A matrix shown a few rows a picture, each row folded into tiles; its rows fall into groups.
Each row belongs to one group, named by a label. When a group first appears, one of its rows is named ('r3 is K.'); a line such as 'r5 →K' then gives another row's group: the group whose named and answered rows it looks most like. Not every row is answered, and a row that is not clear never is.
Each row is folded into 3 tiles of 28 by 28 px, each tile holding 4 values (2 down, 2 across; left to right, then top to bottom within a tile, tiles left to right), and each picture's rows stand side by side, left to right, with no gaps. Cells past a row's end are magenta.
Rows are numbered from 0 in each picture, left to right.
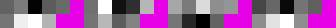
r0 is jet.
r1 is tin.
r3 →jet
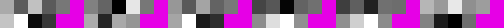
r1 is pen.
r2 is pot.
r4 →jet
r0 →pot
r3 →jet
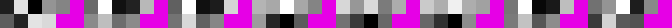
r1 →tin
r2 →tin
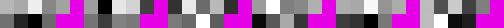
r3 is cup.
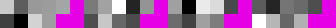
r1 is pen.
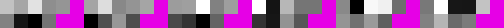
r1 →cup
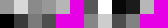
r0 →cup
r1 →tin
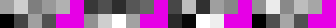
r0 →cup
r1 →jet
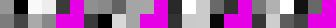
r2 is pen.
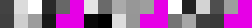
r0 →pen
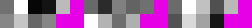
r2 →pen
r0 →tin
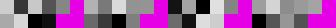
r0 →pot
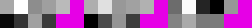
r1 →cup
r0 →cup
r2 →tin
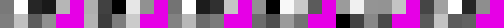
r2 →tin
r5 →pen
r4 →cup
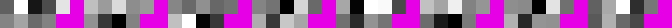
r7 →pen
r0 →tin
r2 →pot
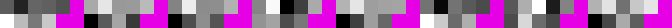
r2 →cup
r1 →cup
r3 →tin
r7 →cup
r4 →cup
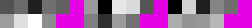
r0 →jet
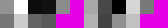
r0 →tin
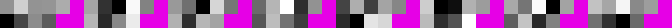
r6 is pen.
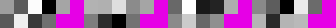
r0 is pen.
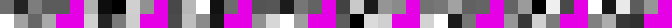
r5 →pot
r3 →jet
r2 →pen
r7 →pot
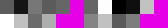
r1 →tin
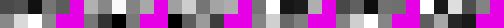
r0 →jet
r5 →pot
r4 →jet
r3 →tin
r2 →cup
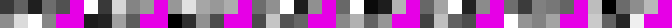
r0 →jet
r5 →pen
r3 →pen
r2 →cup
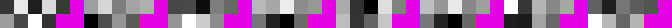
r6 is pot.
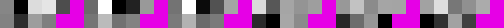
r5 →cup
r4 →cup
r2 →tin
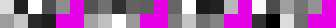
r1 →jet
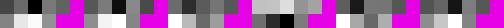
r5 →jet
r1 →jet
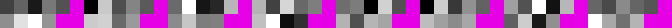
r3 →pot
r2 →tin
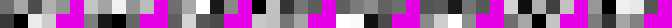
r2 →pen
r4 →pot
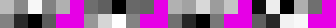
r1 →jet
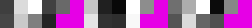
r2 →pen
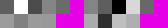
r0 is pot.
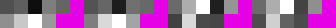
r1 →jet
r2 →pen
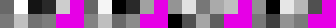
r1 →tin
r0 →tin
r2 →cup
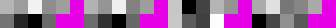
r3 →cup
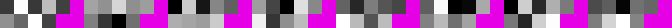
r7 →jet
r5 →tin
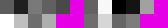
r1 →tin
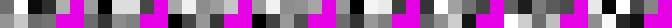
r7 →pot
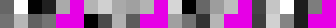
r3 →pen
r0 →tin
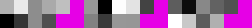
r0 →cup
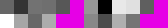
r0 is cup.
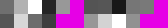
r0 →pen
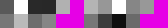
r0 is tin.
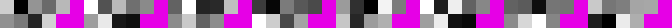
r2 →tin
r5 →pot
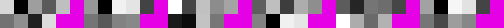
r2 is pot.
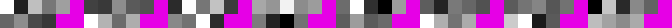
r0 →pot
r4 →tin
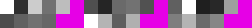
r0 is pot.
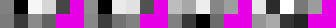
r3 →pot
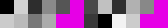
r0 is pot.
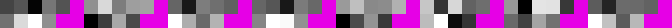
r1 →cup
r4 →cup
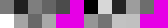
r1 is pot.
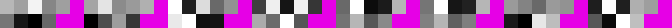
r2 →pot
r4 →tin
